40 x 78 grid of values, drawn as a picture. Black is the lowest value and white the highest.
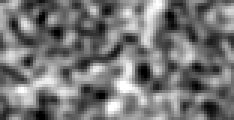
Grain: blotchy. Mirror symmetry: none. Lone odd cells: none. Odd rows or columns: none. Slope: none.
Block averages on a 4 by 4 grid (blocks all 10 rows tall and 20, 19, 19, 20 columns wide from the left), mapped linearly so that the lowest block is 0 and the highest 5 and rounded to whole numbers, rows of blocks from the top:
1 0 5 1 / 1 0 2 1 / 4 3 3 0 / 1 2 5 0
